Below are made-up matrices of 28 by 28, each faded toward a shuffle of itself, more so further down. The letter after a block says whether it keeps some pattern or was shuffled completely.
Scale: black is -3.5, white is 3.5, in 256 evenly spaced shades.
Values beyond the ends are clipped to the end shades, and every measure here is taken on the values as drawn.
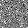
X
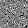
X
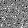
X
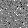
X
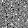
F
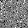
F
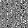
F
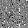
F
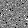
X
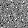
X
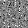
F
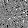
X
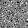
X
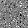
F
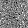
X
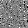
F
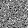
X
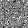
X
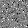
X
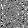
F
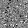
X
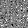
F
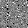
F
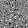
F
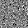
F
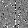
F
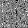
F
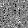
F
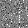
F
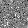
X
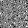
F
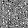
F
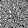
X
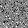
X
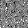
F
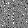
F
